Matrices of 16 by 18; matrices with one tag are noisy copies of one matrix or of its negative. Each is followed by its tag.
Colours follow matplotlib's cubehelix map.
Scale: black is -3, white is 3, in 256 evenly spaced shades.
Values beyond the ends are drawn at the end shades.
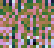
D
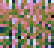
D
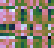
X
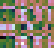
X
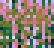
D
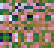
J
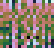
D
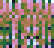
D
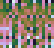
D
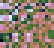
J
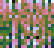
D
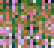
D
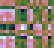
X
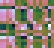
X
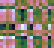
X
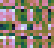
X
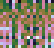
D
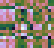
X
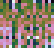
D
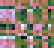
X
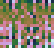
D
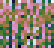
D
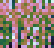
D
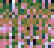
D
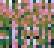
D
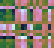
X
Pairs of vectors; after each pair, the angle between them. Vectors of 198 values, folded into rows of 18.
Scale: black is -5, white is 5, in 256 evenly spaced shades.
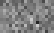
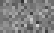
nearly parallel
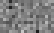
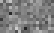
partly opposed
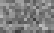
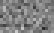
partly opposed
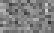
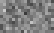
partly aligned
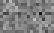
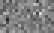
partly opposed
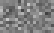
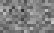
partly aligned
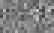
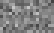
orthogonal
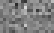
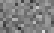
orthogonal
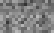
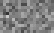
partly aligned
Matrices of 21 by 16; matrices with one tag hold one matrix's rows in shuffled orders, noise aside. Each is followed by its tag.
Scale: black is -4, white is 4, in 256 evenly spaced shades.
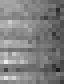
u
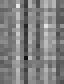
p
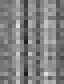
p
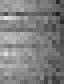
u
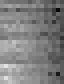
u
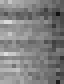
u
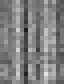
p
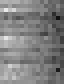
u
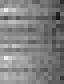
u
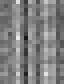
p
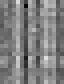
p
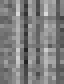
p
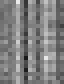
p
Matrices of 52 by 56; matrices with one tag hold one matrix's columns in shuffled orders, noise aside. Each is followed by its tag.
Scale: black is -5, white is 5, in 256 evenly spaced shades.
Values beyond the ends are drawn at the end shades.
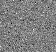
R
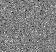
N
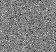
N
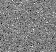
R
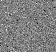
R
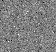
N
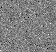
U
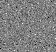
U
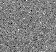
R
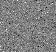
R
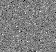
N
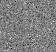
U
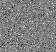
U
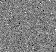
R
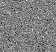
R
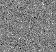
U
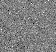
R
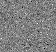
U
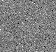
R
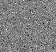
R
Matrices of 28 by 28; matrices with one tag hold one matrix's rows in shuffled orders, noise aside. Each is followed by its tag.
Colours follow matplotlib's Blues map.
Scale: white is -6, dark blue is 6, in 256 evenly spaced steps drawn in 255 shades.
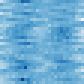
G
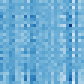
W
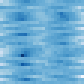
G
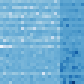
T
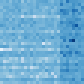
T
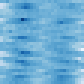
G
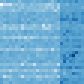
T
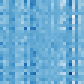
W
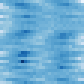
G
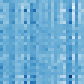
W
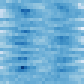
G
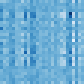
W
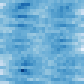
G
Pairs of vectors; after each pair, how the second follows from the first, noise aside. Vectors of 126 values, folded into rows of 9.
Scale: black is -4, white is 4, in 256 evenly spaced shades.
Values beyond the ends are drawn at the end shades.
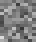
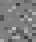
partly zeroed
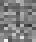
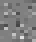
partly zeroed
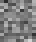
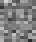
reversed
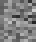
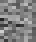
reversed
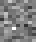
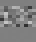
partly zeroed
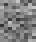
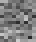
reversed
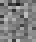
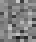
reversed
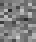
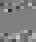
partly zeroed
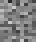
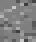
partly zeroed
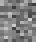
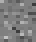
partly zeroed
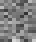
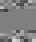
partly zeroed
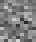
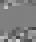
partly zeroed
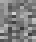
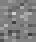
partly zeroed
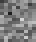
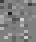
partly zeroed
